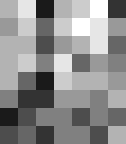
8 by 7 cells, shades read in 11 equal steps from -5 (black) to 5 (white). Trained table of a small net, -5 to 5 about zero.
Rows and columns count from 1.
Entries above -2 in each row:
5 7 6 7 6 5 4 4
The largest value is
5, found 2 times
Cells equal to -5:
0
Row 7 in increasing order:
-4 -2 -2 -1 0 0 0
